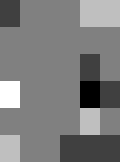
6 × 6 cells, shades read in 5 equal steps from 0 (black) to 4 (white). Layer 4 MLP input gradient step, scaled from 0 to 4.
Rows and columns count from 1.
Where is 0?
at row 4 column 5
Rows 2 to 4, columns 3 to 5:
2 2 2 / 2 2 1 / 2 2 0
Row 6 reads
3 2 2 1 1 1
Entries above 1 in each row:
5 6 5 4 6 3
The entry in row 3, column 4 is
2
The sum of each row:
13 12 11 11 13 10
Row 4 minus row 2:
2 0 0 0 -2 -1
